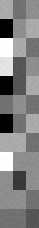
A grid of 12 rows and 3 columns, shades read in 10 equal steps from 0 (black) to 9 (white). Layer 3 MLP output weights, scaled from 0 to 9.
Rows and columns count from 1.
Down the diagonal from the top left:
6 5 4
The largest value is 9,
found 2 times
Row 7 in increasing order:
0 4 6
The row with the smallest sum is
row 5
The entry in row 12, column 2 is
4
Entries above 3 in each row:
3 2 3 2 1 3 2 3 3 2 3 2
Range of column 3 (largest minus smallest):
3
